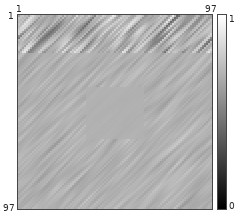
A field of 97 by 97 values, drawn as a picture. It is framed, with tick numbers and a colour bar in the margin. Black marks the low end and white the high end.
There is no overall slope. Neither half mirrors the other. A horizontal seam about 20% of the way down splits the table, and the bottom part is calmer. No row or column stands out. An odd patch, calmer than its surroundings, sits in the centre. The centre is the smoothest part. On average the colour sits 70% of the way up the scale.
